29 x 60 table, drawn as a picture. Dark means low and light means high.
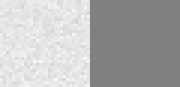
It is made of 1 by 2 panels. Panel 1,1: very high, fine-grained, faint in contrast. Panel 1,2: middling, flat.
